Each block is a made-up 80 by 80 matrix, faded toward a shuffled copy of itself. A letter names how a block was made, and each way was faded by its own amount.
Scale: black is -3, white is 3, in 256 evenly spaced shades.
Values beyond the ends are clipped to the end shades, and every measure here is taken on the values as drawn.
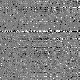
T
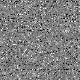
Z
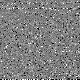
Z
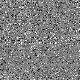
Z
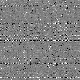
T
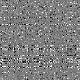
T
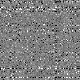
T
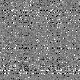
T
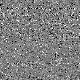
Z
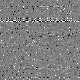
T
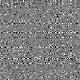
T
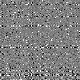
T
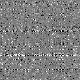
T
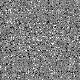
Z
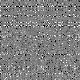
T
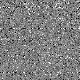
Z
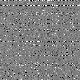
T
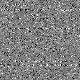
Z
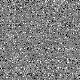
Z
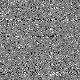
Z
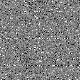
Z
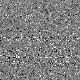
Z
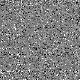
Z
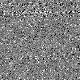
Z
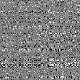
T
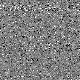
Z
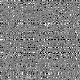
T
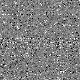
Z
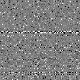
T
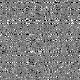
T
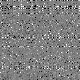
T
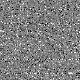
Z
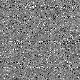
Z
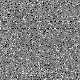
Z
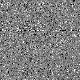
Z
